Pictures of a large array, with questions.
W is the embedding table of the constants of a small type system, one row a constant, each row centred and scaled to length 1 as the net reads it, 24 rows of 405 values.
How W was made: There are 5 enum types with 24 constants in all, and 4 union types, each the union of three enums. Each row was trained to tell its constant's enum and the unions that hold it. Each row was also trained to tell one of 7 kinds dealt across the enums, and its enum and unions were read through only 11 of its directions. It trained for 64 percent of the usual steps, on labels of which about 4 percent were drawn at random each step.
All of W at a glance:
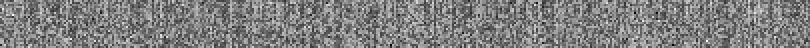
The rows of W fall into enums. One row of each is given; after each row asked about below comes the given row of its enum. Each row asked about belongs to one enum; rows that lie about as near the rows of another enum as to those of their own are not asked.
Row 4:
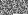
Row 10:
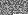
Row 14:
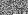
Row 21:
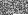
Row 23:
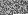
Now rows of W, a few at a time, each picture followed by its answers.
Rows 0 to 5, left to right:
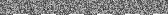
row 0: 23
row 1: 14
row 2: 4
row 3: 21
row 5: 4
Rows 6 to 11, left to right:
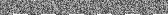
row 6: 21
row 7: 14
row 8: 23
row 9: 14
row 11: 14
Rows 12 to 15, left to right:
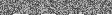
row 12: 4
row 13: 23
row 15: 23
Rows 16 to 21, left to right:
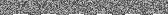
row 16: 23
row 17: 10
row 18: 10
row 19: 21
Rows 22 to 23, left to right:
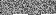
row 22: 10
